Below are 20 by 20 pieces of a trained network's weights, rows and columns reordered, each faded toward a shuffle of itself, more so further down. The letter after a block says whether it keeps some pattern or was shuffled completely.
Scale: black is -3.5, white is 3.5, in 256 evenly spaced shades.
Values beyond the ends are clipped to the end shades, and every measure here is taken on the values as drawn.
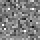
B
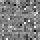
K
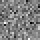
B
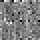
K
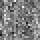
K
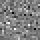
B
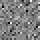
B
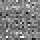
K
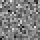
B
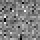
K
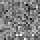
B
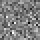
B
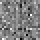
K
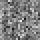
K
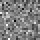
B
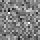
K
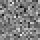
B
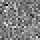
K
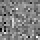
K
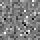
B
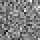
B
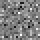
B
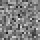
B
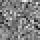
B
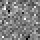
B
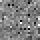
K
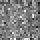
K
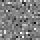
B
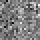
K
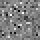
B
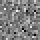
B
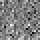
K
